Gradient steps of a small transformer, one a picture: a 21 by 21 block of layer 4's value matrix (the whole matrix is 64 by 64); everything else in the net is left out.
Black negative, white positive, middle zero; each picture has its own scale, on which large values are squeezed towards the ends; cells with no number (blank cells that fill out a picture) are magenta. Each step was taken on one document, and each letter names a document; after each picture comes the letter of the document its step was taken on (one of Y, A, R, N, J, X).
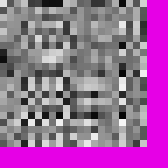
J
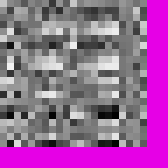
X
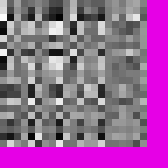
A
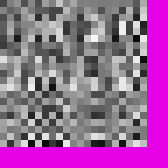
J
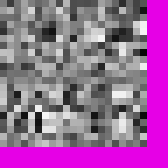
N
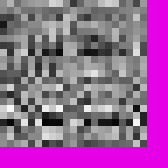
X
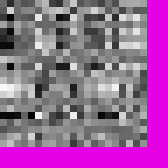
A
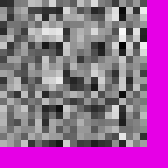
J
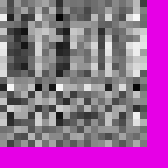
A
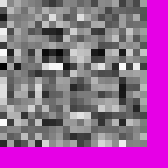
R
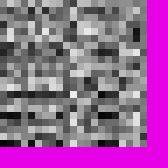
X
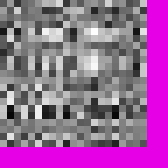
X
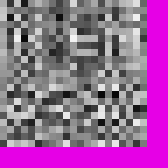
A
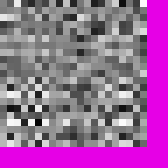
N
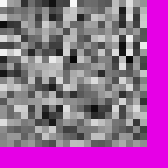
J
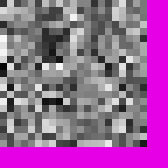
R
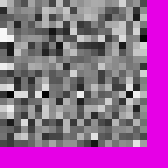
X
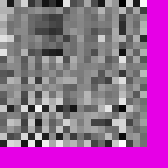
J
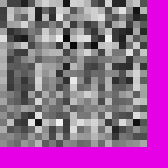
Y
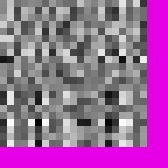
N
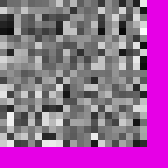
Y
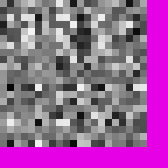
Y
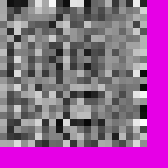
A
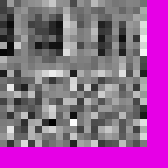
X
